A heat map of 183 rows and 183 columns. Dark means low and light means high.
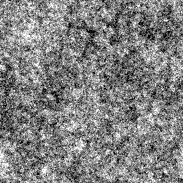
No regular stripes run through it. There is no overall slope. There is no seam. Neither half mirrors the other. Overall the values sit about 50% of the way up the scale.
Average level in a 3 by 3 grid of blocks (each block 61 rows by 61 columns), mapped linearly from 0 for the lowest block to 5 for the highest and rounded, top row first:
5 1 1 | 0 2 1 | 2 3 3
